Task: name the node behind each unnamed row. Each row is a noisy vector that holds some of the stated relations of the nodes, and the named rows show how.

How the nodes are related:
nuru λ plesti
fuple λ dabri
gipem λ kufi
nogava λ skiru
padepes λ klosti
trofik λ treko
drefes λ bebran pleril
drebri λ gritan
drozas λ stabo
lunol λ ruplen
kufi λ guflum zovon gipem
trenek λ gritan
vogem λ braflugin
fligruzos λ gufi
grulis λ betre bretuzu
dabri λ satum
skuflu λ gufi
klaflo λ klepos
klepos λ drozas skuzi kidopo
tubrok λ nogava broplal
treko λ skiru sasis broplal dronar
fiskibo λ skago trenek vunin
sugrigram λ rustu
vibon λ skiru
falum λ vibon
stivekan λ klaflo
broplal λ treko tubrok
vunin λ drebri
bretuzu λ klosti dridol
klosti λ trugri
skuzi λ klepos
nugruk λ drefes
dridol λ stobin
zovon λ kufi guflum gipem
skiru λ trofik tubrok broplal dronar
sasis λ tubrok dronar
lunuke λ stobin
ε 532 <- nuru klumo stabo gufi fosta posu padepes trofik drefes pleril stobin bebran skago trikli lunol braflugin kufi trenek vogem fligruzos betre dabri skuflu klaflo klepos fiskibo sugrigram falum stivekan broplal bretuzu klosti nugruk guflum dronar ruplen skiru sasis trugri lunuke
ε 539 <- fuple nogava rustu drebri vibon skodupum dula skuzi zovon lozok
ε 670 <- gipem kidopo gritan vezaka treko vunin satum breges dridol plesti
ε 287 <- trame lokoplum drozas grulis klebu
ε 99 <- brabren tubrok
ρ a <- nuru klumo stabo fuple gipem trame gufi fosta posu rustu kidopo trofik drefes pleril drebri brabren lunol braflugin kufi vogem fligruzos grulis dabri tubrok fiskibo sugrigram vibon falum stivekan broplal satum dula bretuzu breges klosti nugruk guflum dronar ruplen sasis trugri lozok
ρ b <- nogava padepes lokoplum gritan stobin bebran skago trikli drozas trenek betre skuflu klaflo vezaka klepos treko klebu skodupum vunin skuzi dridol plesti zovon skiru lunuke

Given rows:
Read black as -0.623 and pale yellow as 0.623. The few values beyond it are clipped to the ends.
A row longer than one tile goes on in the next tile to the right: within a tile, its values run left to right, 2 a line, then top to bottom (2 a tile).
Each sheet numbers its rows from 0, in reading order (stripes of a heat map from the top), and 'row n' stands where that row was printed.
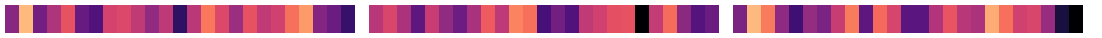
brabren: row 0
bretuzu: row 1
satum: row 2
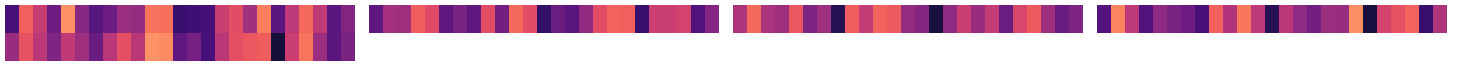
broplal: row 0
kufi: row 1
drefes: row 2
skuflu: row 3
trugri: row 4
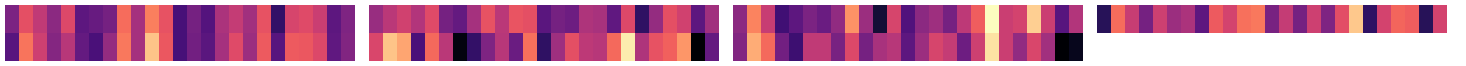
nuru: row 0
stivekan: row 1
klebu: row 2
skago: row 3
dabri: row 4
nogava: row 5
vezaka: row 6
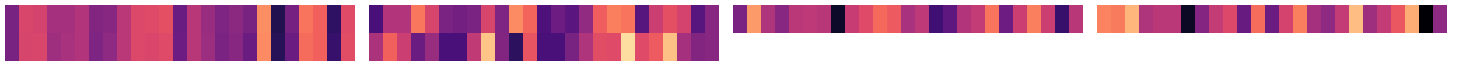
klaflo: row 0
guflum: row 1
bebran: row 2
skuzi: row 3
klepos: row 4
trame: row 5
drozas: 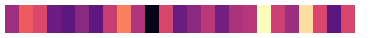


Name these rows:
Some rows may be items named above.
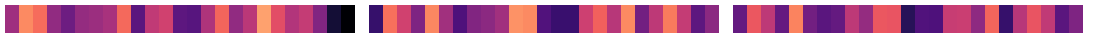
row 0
breges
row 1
dronar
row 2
falum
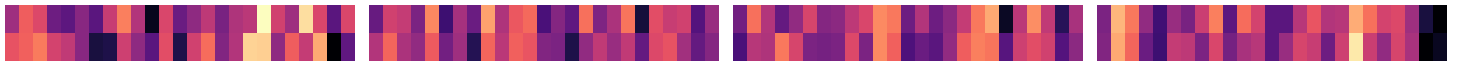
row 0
drozas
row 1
fiskibo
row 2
stobin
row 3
satum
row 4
zovon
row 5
nugruk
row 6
guflum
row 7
vezaka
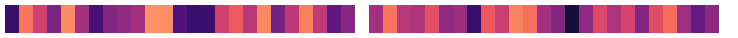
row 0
dronar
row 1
pleril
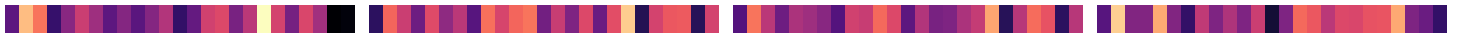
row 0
treko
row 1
trenek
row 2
trikli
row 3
tubrok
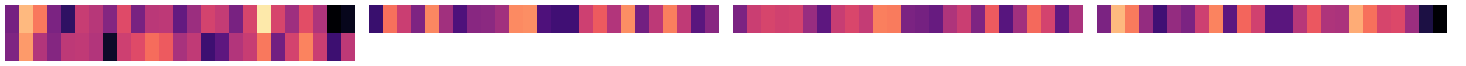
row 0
plesti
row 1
dronar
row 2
stabo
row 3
satum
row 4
bebran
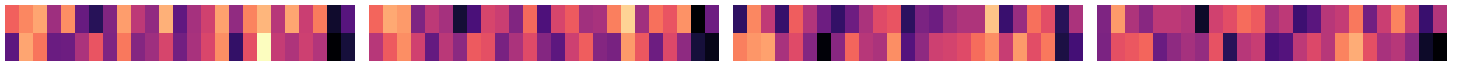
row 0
drebri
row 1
skodupum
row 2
skiru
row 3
bebran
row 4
vunin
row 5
kidopo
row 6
rustu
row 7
gipem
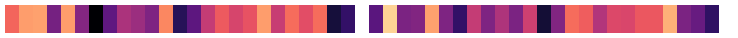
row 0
vibon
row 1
tubrok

